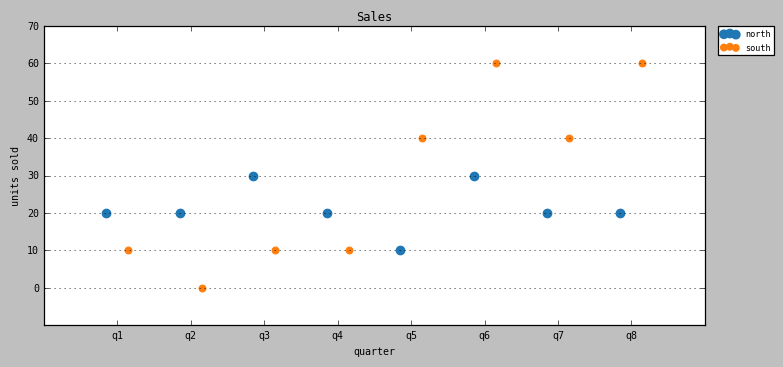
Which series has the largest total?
south
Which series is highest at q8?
south
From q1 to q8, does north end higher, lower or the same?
the same
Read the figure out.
Title: Sales
x-axis: quarter, ticks q1 q2 q3 q4 q5 q6 q7 q8
y-axis: units sold, ticks 0 10 20 30 40 50 60 70
Legend: north, south
Values:
north: 20 20 30 20 10 30 20 20
south: 10 0 10 10 40 60 40 60
